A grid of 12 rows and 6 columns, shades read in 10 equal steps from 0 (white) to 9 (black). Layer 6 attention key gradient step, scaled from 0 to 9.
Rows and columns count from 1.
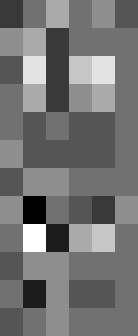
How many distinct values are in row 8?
5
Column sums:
63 54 64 58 55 60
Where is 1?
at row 3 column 2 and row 3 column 5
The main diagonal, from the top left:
7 3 7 4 6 5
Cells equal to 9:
1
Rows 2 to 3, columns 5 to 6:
5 5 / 1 5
